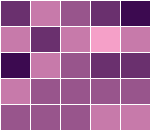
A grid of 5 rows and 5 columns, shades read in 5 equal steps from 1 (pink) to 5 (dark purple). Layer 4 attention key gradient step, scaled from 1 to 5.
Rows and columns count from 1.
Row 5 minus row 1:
-1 1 0 -2 -3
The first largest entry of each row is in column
5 2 1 2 1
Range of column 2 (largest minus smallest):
2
